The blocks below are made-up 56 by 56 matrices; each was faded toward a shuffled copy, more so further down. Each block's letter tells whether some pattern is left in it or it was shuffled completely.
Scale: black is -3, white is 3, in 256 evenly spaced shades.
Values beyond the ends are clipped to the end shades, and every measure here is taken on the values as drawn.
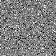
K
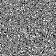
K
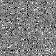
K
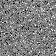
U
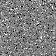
U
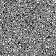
U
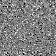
K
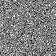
U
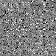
K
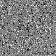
K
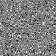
K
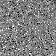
U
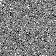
U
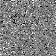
K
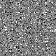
K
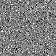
K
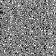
K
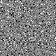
K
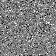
U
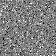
U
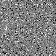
K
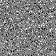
K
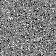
U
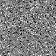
K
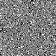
K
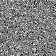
U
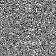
K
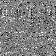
K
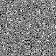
K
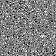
K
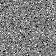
U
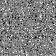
K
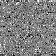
K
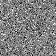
U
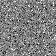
U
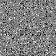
K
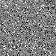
K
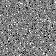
U
